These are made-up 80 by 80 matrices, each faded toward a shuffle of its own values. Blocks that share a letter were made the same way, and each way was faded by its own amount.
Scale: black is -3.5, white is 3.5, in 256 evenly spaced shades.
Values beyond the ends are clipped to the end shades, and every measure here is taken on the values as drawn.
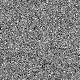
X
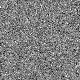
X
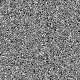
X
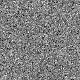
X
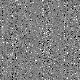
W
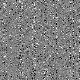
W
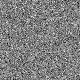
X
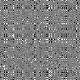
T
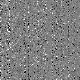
W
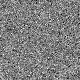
X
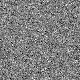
X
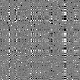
T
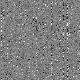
W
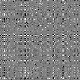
T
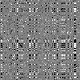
T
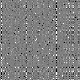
T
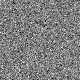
X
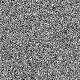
X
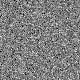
X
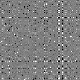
T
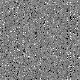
W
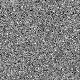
X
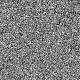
X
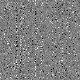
W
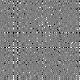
T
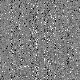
W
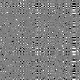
T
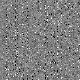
W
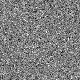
X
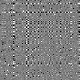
T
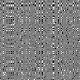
T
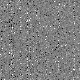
W
